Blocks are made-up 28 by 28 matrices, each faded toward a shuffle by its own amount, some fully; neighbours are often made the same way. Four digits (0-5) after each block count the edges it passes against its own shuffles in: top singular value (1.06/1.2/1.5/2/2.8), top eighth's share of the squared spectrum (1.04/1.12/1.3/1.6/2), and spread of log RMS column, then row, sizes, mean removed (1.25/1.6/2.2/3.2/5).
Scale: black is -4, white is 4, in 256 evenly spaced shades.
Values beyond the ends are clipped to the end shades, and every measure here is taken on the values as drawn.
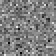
0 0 0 0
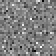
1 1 0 1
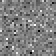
0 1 0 1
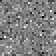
0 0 0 0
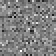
0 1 0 2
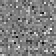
0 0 0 0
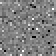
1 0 0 0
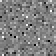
0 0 0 0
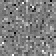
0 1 0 0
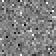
0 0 0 0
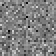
0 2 0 0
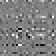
3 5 2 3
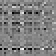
4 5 1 3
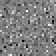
0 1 0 0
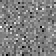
2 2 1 0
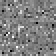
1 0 0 0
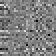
4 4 2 2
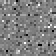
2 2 0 1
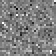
1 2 0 0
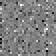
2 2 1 0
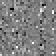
1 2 2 0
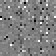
0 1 1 0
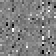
2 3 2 0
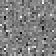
1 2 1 0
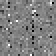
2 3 1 0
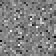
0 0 1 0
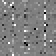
3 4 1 1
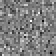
2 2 0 0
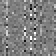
2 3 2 0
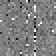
3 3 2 0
